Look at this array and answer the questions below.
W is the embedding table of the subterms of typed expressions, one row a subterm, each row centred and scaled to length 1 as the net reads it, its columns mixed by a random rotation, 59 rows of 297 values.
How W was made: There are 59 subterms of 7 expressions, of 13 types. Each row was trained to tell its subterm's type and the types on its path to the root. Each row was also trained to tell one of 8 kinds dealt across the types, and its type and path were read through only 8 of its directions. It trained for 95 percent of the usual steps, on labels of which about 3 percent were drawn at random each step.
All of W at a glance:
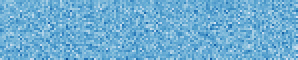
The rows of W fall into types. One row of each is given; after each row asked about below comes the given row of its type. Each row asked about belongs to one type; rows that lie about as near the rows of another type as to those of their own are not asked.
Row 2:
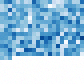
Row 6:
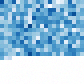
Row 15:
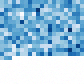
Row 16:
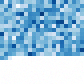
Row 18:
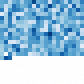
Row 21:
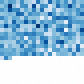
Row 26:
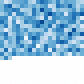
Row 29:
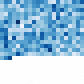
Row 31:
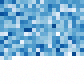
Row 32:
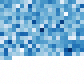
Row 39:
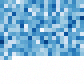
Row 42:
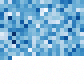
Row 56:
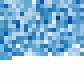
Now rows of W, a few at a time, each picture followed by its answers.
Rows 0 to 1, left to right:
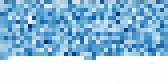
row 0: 15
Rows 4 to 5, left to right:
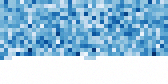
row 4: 32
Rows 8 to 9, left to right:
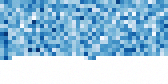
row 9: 2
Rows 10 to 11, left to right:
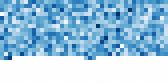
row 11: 26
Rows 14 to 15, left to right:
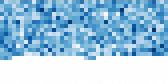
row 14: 56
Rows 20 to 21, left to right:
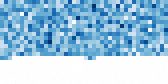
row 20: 15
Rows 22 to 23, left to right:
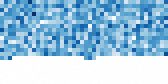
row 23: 42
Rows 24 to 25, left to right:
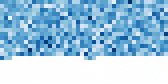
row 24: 32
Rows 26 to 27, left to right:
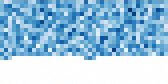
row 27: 26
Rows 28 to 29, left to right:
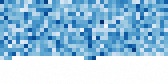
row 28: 56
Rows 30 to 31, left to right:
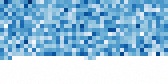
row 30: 42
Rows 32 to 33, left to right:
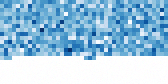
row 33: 18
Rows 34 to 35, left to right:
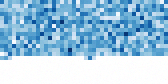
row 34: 56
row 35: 15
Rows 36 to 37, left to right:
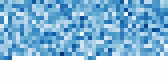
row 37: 18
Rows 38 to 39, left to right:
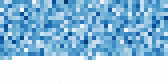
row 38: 16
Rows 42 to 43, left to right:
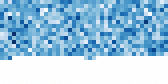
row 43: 32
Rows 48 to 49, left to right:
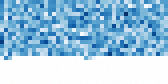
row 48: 39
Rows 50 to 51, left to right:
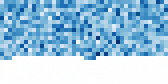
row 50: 42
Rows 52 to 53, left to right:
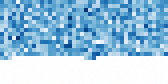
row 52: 6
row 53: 18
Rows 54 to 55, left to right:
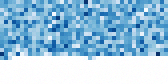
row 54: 6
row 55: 31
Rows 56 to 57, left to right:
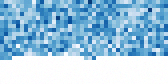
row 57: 42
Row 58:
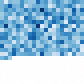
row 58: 56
